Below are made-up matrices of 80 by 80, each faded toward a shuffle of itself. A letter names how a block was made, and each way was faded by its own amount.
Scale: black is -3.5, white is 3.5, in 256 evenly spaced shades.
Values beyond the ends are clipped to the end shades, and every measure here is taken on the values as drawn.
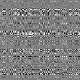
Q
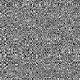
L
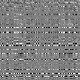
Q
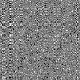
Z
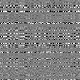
Q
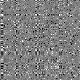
Z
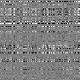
Q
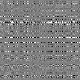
Q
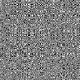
L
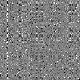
Z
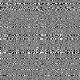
Q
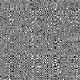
Z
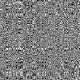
L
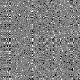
Z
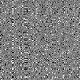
Z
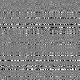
Q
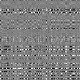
Q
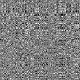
L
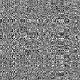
L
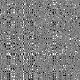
Z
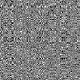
L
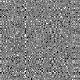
Z
